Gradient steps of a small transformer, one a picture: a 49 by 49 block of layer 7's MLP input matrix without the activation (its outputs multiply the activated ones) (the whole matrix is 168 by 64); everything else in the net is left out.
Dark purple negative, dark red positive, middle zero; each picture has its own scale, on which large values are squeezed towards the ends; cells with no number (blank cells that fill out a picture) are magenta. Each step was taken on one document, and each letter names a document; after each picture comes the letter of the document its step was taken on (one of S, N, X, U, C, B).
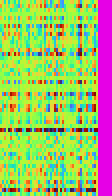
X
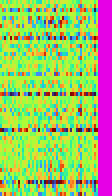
X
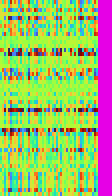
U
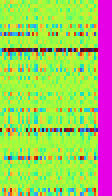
U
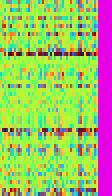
X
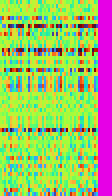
U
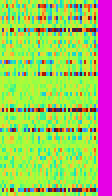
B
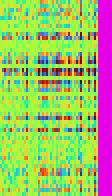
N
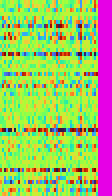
X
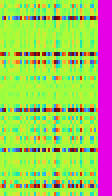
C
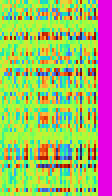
N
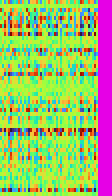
U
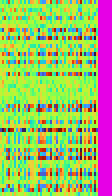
B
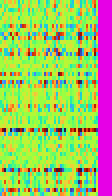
X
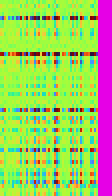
C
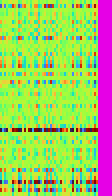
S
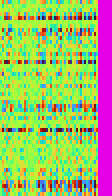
B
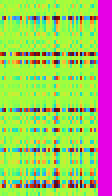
C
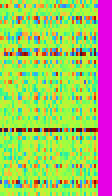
S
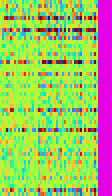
B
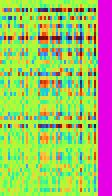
N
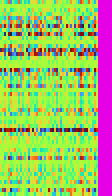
U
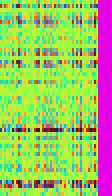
S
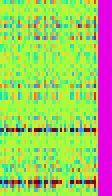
S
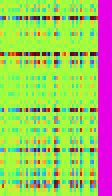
C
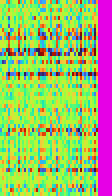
B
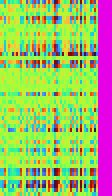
C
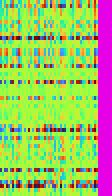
S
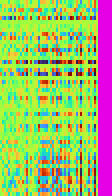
N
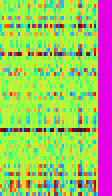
X
